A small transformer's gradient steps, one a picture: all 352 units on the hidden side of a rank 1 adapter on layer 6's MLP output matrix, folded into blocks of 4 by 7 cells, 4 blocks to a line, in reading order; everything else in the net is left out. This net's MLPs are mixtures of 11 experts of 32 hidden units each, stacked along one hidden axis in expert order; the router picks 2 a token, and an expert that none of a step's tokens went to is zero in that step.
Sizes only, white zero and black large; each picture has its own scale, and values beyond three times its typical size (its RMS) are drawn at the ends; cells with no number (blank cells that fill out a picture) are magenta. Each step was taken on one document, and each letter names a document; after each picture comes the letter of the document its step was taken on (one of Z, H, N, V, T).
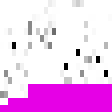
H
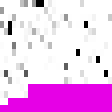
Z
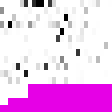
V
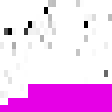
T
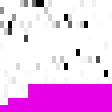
Z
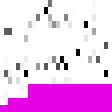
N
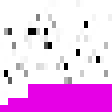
N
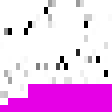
T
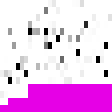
N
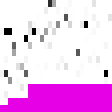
N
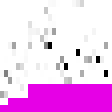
H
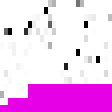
T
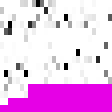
Z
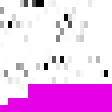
V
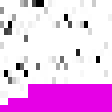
Z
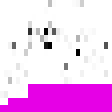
H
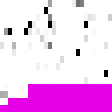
T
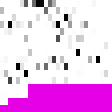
V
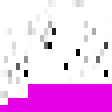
H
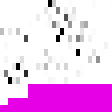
V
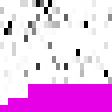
Z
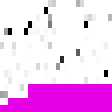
T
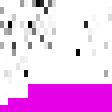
N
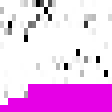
Z
